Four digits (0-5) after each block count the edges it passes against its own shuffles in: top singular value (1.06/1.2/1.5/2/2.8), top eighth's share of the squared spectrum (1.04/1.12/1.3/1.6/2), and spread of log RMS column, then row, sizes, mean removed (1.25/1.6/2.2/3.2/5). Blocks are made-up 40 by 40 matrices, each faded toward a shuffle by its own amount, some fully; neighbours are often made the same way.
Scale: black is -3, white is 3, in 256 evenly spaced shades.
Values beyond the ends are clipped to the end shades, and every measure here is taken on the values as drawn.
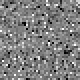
0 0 0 0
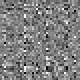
4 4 3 1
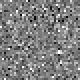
2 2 1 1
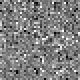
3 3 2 1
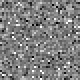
0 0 0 0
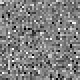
2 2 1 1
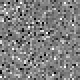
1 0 0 0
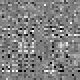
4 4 2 2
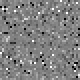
1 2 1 0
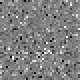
2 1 0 1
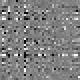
4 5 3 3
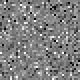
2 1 0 0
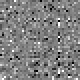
3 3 1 1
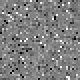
0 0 1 0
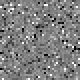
0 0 0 0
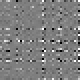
4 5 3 3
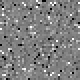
0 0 0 0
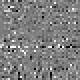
3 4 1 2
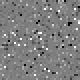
0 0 0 0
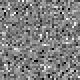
0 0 0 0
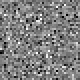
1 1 0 0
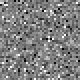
0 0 0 0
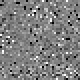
2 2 0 0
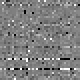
4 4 1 2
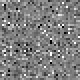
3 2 1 1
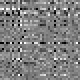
4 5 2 3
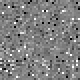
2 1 0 0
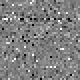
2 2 0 1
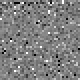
2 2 0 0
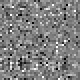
3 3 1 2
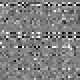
4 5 1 3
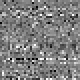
3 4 1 3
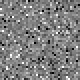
2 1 0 0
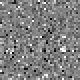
2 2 0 1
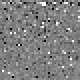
2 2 0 1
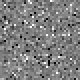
0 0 0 0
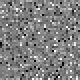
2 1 0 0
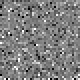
2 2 0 1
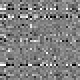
4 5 2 3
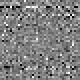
3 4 1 2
